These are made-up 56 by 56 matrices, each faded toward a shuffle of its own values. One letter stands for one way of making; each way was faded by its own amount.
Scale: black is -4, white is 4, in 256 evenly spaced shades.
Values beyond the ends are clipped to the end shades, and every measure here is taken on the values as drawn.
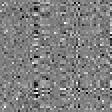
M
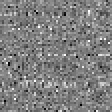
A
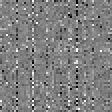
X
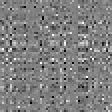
M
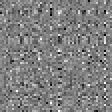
X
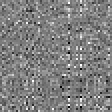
X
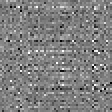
M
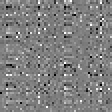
M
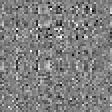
X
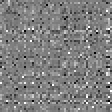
M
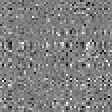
M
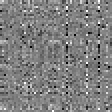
X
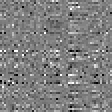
M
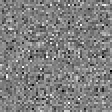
A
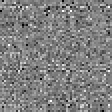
A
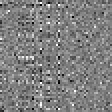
X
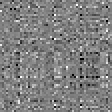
M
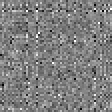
X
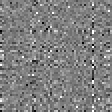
X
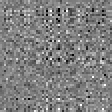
X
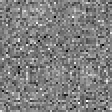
A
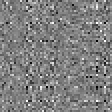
X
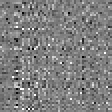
M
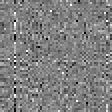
X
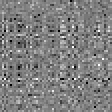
M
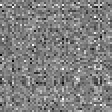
A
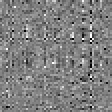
X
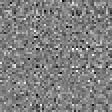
A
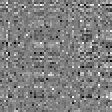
M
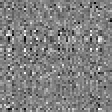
X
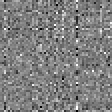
X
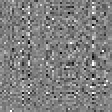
X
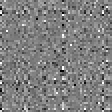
X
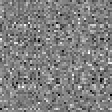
A
